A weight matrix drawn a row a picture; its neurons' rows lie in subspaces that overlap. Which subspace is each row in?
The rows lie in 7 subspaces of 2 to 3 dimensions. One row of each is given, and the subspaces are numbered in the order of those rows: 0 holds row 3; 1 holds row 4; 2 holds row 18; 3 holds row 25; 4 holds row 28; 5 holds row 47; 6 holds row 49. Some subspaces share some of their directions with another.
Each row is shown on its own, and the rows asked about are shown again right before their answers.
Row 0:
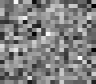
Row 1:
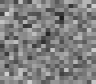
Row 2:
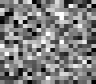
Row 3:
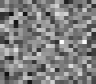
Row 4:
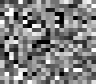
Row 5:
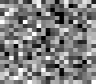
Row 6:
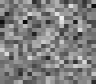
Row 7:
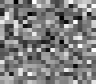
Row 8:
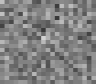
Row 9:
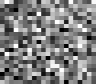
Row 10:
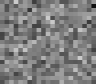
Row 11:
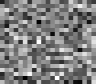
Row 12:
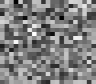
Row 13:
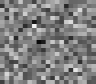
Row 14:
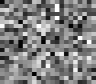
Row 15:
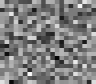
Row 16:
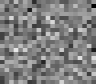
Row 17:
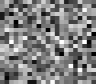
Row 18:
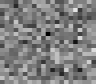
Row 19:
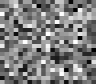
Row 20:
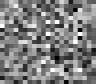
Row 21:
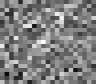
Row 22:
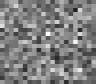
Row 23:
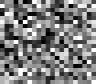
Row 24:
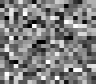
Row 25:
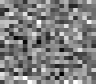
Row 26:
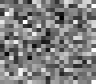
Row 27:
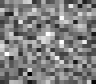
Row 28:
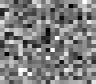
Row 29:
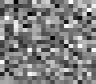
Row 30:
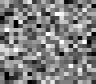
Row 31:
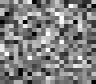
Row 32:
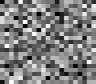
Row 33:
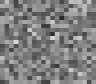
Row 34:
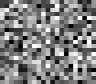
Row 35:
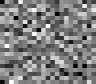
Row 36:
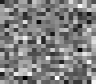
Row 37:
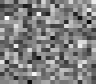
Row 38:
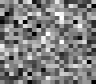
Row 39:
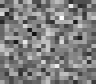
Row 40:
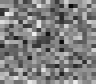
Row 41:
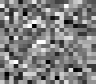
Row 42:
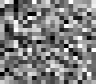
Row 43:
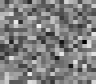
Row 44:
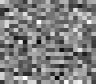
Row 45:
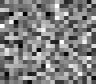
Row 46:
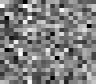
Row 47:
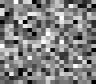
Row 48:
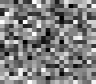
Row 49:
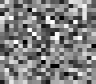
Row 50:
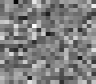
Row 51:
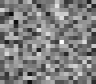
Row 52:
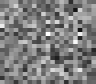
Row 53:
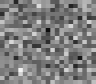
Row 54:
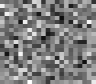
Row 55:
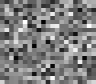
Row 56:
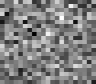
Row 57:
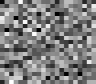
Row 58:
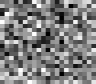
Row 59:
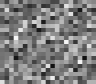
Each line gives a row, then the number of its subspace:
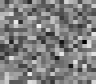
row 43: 4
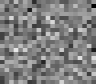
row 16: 6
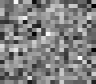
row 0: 6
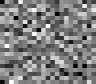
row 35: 4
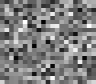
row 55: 1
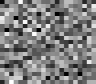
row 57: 4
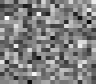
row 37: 5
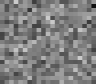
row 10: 6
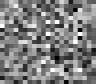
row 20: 2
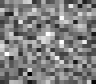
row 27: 4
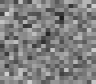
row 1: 1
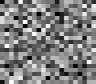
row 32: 4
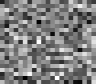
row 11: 3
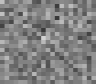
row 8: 0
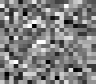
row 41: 1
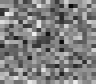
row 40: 3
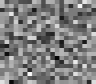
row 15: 4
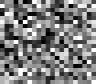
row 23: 5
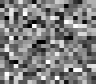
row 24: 1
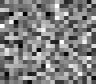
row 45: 0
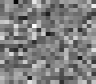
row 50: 6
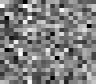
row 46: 5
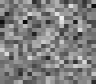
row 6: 2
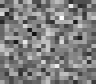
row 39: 6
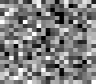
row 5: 5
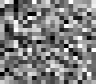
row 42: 5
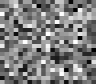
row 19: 2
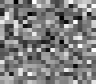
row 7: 5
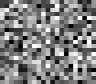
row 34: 0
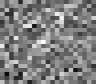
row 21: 1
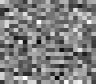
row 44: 3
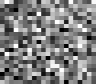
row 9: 5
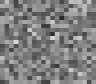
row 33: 6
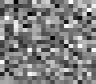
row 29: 5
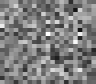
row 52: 2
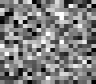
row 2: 0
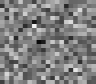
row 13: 1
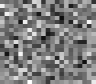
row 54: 5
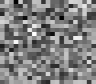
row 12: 6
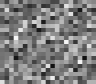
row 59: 1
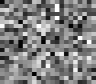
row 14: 0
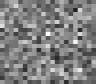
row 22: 2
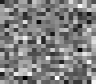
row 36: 3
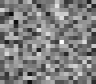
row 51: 0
